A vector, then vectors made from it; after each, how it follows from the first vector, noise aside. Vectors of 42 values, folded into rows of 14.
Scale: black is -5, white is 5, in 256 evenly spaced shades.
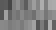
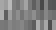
negated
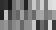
scaled up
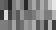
scaled up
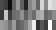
scaled up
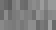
shrunk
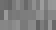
shrunk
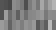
copied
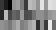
scaled up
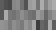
copied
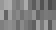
negated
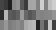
scaled up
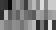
scaled up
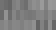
shrunk
